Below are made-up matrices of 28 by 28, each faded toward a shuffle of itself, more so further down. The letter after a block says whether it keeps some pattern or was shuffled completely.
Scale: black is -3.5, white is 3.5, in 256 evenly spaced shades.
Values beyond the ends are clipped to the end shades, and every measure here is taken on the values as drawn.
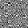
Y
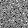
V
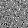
V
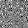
Y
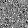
V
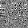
Y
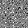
Y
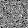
V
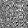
Y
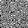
Y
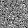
V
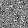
V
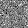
V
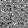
Y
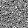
V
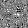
Y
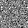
V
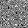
Y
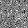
Y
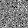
V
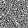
V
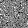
V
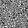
V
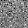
Y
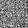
V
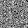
V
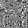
Y
